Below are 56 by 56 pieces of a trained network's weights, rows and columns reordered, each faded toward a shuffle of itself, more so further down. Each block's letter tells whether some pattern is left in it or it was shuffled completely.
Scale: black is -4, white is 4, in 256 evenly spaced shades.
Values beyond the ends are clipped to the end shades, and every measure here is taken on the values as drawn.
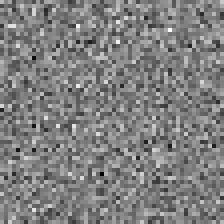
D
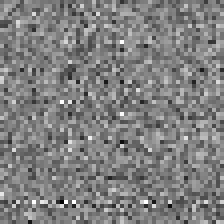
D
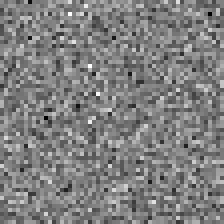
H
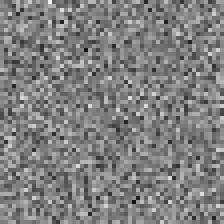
H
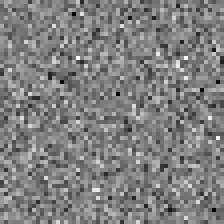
H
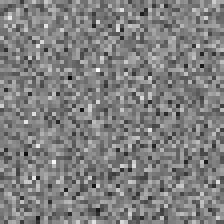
H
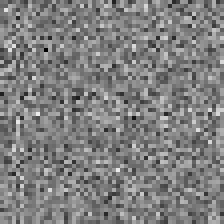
D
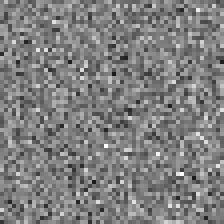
H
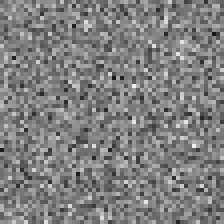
H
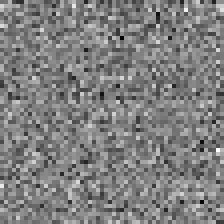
D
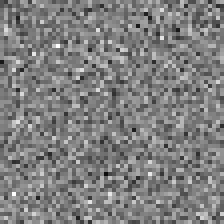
H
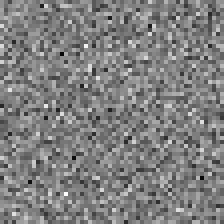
H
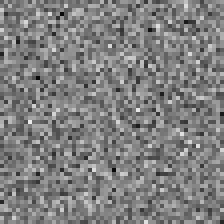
H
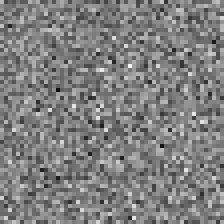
H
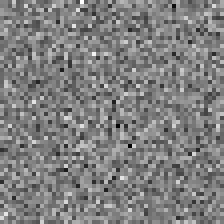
H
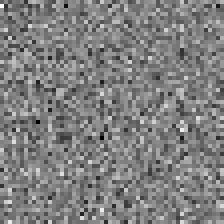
D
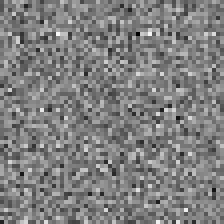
D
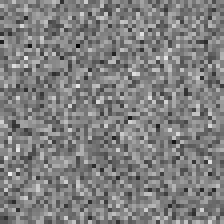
H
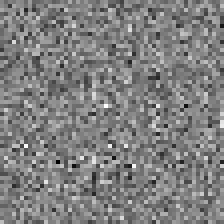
D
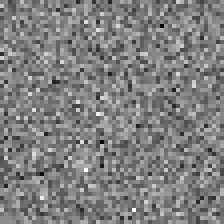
H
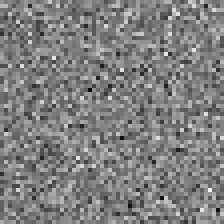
H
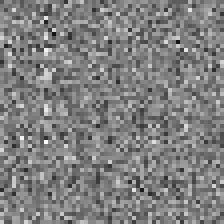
D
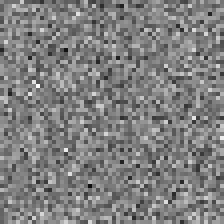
H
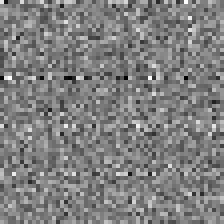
D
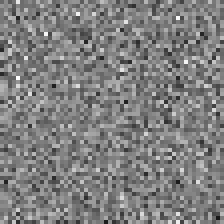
D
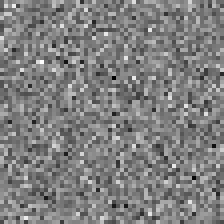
H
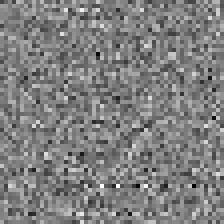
D
